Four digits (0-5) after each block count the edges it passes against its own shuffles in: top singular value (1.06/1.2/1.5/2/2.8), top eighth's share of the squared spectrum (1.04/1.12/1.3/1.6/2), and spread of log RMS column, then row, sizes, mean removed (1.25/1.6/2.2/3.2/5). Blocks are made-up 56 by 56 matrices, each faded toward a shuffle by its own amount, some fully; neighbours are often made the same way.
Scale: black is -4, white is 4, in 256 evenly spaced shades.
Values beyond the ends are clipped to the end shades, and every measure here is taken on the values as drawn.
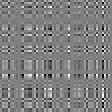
5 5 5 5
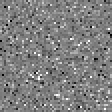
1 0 0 0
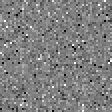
1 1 0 0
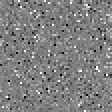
1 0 0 0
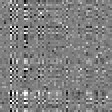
5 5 3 3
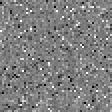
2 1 0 0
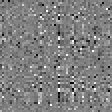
4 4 2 2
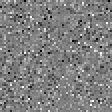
3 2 1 0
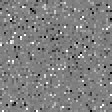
0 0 0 0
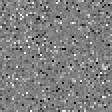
1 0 0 0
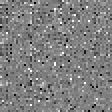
3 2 1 0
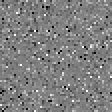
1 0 0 0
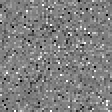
1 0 0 0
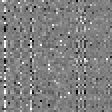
4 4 2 1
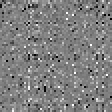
4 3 2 1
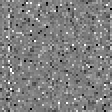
3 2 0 0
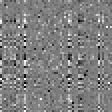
5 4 3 2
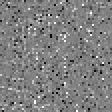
1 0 0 0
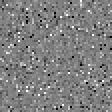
1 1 0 0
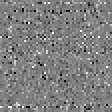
3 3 1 2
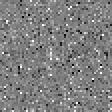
2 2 0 0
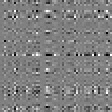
5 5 3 4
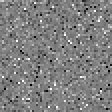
0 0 0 0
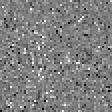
2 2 0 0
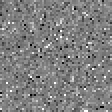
1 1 0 0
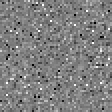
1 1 1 0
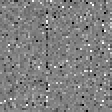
2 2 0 0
